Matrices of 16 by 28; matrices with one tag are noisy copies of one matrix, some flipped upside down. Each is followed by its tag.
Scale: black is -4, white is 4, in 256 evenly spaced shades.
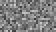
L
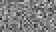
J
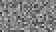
J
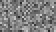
J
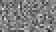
J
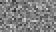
L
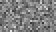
L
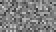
L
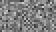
J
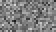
L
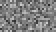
L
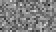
L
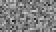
L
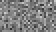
J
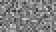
L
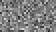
J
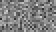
J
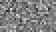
L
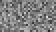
J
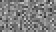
J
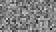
L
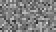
L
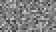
L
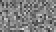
J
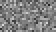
L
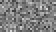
L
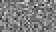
J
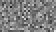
J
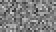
L
